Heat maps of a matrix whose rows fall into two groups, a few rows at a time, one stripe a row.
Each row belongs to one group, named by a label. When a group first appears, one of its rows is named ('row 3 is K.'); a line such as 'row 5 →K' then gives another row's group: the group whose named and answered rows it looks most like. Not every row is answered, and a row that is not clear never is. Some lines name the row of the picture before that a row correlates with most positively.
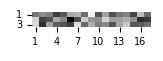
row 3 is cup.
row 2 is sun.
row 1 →cup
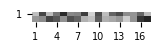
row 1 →cup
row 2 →sun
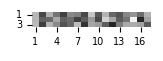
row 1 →cup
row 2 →sun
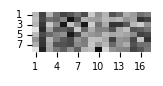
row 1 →cup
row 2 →sun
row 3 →cup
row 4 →cup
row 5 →sun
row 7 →cup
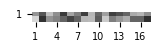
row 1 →cup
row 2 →sun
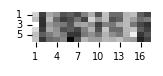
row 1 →sun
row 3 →sun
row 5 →sun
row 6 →sun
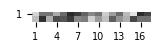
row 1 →sun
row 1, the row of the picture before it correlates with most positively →5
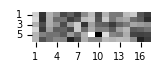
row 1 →sun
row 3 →cup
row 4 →cup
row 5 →sun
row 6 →sun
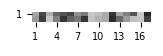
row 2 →cup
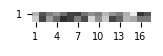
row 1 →sun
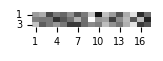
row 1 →sun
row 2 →cup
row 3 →sun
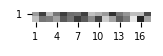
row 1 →cup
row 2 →sun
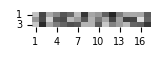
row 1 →cup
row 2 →cup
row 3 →sun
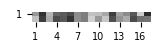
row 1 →cup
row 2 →cup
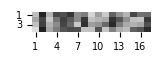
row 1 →cup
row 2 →cup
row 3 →cup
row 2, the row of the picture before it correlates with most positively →1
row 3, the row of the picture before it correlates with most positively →1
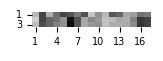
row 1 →cup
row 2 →sun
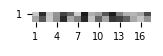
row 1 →cup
